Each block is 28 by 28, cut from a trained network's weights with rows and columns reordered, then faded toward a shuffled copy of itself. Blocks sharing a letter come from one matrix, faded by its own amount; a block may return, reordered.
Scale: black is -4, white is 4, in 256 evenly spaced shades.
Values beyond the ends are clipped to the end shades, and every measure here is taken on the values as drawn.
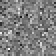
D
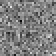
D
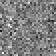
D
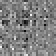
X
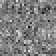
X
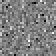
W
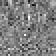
X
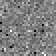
W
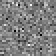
D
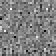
W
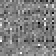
X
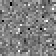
W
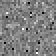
W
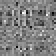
X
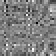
X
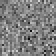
D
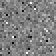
W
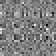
X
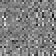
X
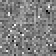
W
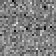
W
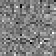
X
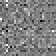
X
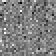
W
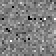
W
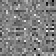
X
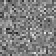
D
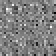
X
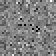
W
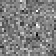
D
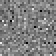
W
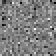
X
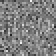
D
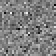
D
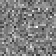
D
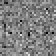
W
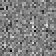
D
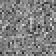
D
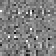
X
